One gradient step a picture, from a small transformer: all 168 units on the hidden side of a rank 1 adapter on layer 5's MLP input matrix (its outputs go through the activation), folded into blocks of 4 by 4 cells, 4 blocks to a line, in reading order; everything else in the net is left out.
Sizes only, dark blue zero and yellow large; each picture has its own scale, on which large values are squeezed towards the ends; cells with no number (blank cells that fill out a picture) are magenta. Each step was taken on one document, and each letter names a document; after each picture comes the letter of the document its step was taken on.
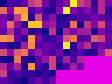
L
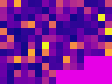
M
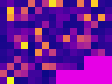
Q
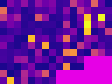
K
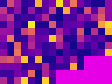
M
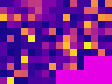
K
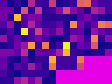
L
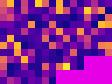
M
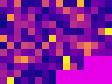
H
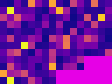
Q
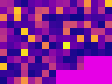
L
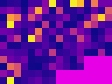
Q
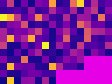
K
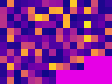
K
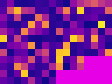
L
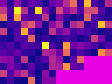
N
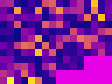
Q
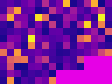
K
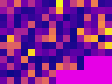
M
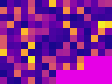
L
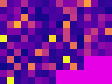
H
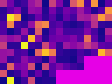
Q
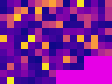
Q
